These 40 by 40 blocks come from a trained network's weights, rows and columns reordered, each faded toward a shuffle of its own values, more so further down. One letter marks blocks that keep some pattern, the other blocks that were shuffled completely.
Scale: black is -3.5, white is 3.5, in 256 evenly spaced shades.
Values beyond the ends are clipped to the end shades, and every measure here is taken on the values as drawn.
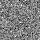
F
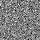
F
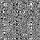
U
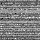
U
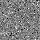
F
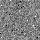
F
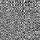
U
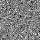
F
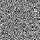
U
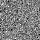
F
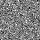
F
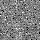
F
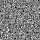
F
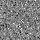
F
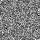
F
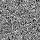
F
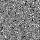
F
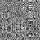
U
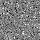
F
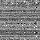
U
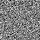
F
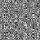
U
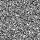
F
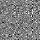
U
